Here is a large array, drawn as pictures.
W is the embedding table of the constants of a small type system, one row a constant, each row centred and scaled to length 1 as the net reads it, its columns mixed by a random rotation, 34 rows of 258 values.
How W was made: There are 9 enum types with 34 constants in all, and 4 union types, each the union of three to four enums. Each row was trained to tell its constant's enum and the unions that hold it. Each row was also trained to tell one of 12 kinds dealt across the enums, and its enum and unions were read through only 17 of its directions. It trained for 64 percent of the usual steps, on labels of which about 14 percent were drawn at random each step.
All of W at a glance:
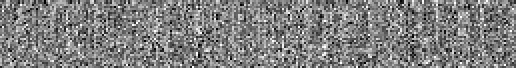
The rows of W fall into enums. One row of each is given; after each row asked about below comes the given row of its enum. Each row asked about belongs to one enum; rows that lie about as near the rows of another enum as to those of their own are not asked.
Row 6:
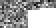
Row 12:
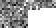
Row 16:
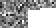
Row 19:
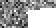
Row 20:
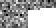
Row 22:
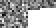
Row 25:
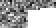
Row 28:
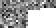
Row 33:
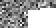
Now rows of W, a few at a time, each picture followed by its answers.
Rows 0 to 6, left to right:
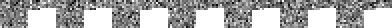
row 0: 16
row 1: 16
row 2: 19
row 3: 25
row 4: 28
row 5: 6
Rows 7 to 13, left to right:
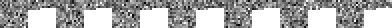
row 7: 20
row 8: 19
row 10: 22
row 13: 25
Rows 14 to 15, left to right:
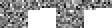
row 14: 20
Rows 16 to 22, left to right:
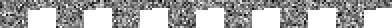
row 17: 6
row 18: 28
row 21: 19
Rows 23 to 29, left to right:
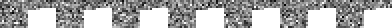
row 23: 22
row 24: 6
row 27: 22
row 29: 33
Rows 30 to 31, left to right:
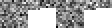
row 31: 19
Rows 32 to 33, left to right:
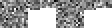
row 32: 16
